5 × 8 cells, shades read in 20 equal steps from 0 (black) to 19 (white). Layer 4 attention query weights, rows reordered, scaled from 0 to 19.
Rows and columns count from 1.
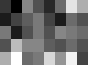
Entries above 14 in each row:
1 0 0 0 3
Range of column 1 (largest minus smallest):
11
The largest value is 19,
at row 5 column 2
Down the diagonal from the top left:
4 5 6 10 16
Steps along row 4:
up down same down down up down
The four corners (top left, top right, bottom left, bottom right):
4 13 13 5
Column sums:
34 40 41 43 37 37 60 38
